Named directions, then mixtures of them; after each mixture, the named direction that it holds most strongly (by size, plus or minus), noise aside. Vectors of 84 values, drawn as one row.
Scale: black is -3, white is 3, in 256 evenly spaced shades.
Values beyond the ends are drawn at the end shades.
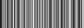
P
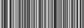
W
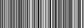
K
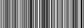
K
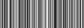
W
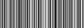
K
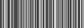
W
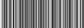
P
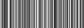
W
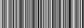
P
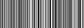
K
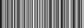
P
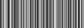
W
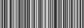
W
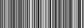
K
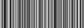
W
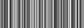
W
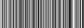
P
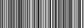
K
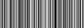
K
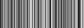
K
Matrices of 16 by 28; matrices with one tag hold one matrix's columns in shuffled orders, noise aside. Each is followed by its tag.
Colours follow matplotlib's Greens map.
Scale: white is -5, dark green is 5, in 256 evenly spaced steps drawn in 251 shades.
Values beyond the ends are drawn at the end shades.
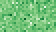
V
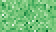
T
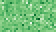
V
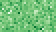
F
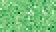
F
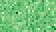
F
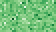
V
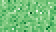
F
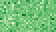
V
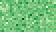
V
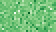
F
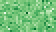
F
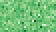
T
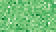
V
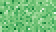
F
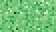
F
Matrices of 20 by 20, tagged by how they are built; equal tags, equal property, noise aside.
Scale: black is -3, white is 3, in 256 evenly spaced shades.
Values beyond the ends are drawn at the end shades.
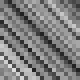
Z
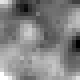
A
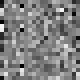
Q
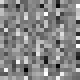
Q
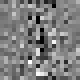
Q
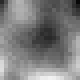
A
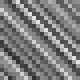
Z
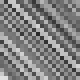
Z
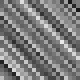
Z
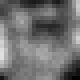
A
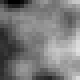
A
